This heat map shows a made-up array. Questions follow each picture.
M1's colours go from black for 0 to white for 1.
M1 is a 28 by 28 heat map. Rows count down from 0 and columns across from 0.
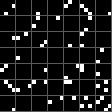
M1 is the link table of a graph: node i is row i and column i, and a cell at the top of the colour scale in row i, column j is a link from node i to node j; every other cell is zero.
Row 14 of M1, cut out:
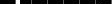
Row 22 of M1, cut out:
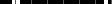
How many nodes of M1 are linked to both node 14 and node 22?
1
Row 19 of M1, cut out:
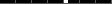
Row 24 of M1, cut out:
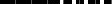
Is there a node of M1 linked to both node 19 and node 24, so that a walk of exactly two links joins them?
no
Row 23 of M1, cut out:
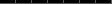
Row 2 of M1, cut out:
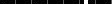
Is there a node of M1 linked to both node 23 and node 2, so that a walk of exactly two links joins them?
no
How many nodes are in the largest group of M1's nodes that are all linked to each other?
3
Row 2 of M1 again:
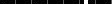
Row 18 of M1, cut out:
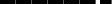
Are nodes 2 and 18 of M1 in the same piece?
yes
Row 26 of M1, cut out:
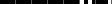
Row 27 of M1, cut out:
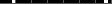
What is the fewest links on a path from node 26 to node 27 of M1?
1
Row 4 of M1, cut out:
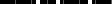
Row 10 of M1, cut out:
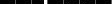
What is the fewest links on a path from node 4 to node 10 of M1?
5
